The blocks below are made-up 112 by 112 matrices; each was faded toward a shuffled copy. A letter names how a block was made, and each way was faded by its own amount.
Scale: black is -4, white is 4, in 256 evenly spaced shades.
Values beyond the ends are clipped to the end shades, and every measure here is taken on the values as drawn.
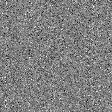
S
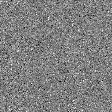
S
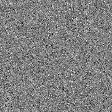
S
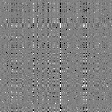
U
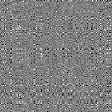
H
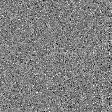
S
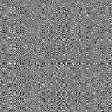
H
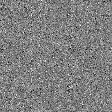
S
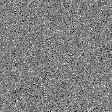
S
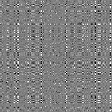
U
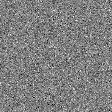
S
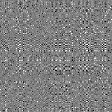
H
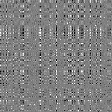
U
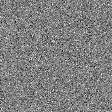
S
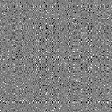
H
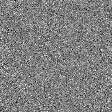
S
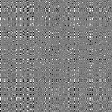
U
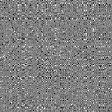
H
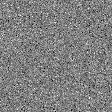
S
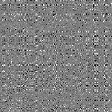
H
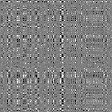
U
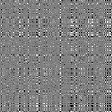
U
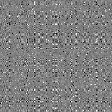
H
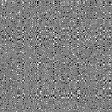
H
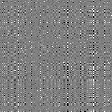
U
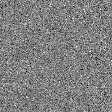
S
